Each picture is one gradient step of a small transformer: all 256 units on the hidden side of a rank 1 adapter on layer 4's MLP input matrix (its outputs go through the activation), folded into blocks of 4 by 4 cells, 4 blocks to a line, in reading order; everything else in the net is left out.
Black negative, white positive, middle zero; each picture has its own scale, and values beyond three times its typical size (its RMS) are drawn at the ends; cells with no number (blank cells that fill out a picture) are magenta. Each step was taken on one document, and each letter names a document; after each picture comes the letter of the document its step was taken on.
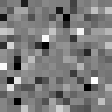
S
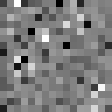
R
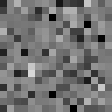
R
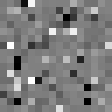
S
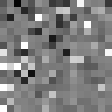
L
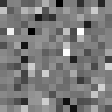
R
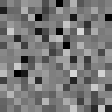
R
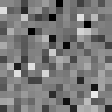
R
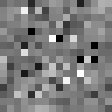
L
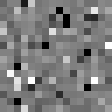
S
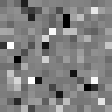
S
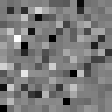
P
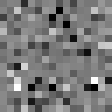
S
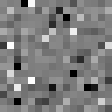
S
